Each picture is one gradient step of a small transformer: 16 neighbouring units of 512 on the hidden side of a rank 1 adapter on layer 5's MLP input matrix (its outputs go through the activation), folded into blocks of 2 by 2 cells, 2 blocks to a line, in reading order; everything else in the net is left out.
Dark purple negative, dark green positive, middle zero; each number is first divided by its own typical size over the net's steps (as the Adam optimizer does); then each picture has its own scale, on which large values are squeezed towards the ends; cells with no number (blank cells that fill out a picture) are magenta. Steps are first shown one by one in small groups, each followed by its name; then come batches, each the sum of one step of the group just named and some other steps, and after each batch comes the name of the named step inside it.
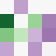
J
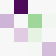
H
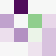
H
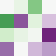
J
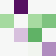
H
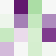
H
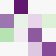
H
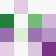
J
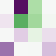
H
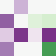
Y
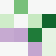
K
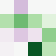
Y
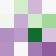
K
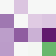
Y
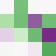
K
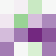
Y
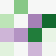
K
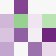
Y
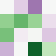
Y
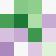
K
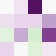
Y
